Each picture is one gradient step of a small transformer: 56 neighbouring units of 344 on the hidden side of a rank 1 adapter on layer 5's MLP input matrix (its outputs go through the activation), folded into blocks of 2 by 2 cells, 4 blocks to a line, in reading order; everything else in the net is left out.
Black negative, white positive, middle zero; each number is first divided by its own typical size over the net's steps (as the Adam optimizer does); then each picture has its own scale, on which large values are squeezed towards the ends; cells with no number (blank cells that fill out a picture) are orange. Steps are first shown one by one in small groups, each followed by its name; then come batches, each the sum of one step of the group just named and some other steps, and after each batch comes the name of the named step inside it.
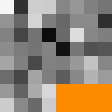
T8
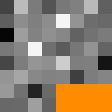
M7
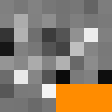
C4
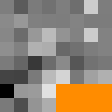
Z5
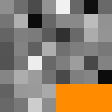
C4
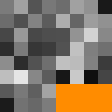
C4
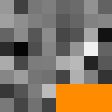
C4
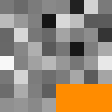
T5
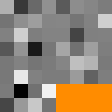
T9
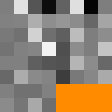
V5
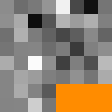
T5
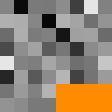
T5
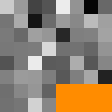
V5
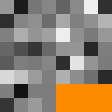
T9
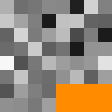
T5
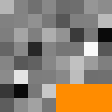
T9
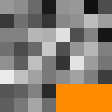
V5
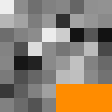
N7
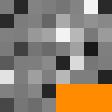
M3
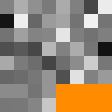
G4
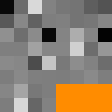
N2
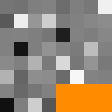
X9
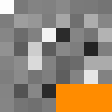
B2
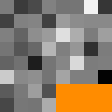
M3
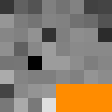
N2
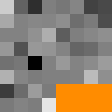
B2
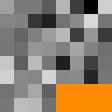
N7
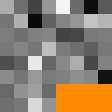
N7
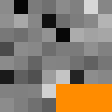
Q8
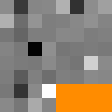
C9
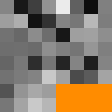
Q8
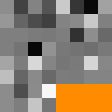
C9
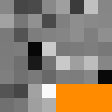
C9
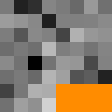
Q8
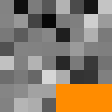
Q8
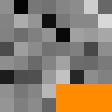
Q8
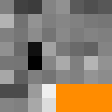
C9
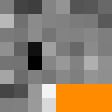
C9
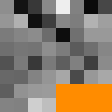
Q8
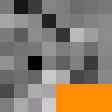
Q8
